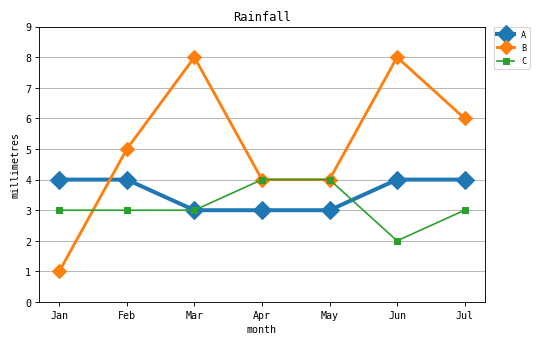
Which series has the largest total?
B
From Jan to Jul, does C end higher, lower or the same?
the same
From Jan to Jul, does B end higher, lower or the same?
higher
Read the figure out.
Title: Rainfall
x-axis: month, ticks Jan Feb Mar Apr May Jun Jul
y-axis: millimetres, ticks 0 1 2 3 4 5 6 7 8 9
Legend: A, B, C
Values:
A: 4 4 3 3 3 4 4
B: 1 5 8 4 4 8 6
C: 3 3 3 4 4 2 3
